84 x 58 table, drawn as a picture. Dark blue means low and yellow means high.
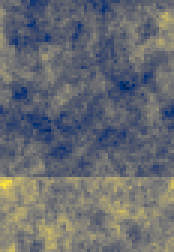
A horizontal seam about 70% of the way down splits the table, and the bottom part is higher. The ninth with the highest average is the bottom left. No regular stripes run through it. The field is mottled with small blotches.
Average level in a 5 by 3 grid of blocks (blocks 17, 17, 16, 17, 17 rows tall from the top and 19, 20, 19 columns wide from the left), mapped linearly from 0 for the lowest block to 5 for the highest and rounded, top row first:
1 1 3 / 2 1 1 / 0 0 1 / 4 3 3 / 5 4 4
